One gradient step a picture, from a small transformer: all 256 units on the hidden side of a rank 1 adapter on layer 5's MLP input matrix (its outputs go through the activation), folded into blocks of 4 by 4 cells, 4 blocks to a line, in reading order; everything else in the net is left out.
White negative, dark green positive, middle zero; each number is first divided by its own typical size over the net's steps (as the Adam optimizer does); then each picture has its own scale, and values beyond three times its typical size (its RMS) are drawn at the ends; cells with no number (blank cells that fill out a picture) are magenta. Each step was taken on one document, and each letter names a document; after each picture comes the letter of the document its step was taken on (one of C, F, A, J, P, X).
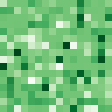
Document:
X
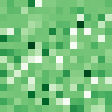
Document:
X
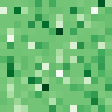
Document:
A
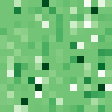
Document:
A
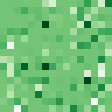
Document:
A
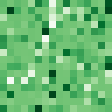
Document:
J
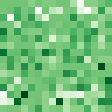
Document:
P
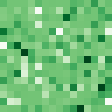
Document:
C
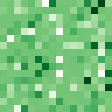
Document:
A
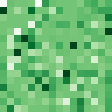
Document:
X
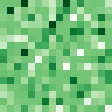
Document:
J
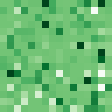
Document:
A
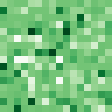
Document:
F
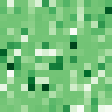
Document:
X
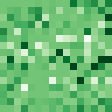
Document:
P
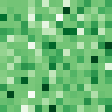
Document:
J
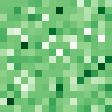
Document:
P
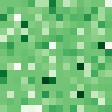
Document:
J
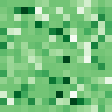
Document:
P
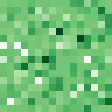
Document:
C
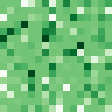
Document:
J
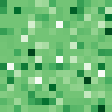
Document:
X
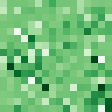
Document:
X
